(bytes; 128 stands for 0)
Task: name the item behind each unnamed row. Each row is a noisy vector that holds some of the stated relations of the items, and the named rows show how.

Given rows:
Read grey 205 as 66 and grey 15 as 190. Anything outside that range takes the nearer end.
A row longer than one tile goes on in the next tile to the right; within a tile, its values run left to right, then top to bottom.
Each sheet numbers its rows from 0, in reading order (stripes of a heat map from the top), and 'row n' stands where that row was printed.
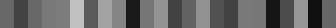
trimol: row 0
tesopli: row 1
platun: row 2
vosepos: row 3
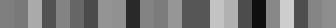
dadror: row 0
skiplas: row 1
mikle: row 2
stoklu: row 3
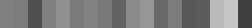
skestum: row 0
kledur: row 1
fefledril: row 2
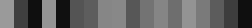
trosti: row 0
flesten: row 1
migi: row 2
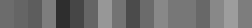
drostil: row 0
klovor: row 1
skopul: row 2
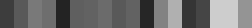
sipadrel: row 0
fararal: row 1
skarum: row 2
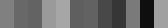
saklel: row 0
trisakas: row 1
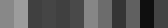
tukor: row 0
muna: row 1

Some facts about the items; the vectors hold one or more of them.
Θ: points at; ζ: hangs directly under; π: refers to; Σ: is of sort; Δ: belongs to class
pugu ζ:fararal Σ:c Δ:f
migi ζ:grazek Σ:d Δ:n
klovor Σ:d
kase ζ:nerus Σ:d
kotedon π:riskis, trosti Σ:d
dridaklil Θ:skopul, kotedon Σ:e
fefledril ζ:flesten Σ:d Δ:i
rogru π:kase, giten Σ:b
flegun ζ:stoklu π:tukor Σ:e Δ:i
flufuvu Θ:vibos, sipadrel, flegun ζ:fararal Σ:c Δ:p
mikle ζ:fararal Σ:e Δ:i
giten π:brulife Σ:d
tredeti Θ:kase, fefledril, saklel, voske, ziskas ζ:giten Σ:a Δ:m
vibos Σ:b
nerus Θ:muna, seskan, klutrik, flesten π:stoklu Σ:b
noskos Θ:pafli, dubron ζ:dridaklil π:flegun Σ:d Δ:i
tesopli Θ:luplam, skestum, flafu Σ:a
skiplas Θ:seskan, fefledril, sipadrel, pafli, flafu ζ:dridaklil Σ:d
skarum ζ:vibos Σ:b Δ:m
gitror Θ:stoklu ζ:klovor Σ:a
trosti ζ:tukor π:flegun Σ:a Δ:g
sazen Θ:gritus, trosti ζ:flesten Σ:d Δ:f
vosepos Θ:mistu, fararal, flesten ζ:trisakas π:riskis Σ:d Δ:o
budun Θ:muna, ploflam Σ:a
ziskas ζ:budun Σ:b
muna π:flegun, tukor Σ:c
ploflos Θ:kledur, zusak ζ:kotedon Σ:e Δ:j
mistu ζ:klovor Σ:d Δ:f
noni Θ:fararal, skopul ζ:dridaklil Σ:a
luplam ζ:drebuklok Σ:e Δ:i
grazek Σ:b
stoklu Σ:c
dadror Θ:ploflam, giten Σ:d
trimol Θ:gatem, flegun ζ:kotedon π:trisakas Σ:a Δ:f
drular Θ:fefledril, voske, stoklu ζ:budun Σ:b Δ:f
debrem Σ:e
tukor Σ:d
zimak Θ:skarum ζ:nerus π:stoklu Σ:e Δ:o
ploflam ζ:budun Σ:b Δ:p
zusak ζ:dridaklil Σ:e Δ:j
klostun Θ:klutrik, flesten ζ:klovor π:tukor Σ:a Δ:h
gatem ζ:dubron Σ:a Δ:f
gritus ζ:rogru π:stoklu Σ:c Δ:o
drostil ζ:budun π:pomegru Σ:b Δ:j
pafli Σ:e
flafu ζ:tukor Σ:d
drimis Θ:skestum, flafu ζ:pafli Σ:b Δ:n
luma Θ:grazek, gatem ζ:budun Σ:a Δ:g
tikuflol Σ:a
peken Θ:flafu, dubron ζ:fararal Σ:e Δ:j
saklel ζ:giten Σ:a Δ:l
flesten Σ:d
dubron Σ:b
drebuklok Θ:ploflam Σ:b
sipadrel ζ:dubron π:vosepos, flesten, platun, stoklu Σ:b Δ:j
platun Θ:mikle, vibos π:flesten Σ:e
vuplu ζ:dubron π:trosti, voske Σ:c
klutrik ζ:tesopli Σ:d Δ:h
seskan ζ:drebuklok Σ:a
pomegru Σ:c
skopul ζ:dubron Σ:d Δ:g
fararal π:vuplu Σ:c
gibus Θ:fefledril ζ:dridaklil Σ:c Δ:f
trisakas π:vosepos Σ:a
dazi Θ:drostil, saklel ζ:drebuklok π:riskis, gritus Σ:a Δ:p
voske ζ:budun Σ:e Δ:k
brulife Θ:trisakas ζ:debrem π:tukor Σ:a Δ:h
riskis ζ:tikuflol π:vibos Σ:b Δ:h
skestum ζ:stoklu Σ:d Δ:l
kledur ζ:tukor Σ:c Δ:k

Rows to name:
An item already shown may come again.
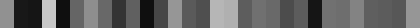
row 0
riskis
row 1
muna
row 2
luplam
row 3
giten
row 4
vibos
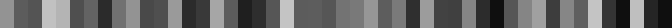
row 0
mikle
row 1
dazi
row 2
noskos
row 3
zimak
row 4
ploflos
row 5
brulife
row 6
gitror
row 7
flegun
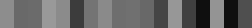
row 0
klutrik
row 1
zusak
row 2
trosti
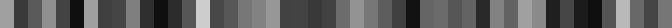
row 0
klostun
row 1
brulife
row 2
nerus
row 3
tukor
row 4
migi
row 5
fararal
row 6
drimis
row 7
gritus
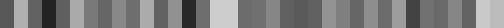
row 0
flafu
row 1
luma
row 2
tredeti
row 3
vibos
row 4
flufuvu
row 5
sazen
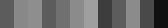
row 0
flesten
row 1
klostun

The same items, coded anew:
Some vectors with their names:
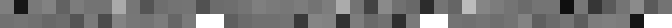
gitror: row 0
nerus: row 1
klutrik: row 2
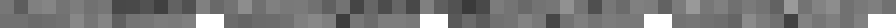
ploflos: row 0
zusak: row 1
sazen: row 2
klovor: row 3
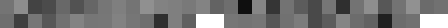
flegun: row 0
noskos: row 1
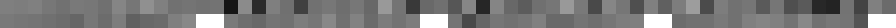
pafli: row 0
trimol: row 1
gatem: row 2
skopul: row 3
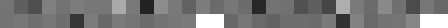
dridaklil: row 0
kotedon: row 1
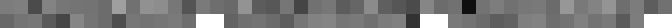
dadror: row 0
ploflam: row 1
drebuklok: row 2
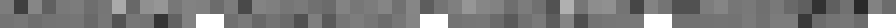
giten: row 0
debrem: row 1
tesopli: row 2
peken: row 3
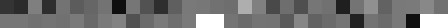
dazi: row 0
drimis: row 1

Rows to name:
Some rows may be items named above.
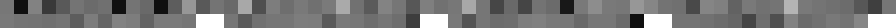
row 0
fefledril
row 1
skestum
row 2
migi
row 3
skiplas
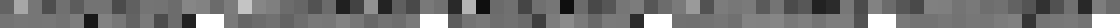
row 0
brulife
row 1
luma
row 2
riskis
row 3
skopul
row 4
peken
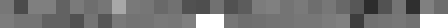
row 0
skiplas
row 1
peken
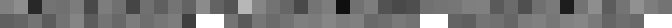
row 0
trosti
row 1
flufuvu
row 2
mikle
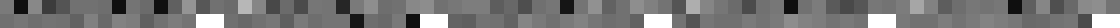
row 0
fefledril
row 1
drimis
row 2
mikle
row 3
flufuvu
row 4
skarum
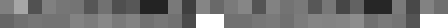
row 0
skopul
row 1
skopul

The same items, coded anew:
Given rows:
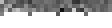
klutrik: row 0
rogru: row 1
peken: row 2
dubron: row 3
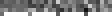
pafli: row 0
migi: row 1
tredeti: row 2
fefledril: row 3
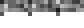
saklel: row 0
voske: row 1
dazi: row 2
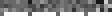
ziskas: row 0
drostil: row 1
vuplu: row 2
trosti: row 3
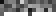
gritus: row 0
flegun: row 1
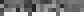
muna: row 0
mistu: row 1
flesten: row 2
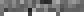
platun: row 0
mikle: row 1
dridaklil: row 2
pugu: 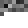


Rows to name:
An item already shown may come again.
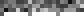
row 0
peken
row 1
klutrik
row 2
skopul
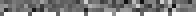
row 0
tesopli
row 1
ploflos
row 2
skarum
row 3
dazi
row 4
skopul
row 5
gritus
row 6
ploflam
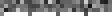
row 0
drimis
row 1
stoklu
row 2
tukor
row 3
flufuvu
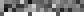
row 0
zimak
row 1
skestum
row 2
trimol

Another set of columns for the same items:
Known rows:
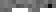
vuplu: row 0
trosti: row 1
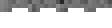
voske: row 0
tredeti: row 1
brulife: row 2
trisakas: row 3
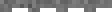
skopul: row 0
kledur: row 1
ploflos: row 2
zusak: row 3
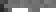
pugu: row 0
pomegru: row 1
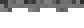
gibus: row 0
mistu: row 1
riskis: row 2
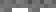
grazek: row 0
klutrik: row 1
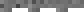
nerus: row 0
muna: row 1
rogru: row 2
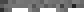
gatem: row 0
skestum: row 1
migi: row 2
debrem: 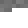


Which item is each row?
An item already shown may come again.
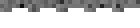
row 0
trosti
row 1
dazi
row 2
brulife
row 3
migi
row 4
skiplas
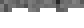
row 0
dazi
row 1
luma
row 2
trimol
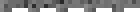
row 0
vosepos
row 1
drimis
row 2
brulife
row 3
tukor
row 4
sipadrel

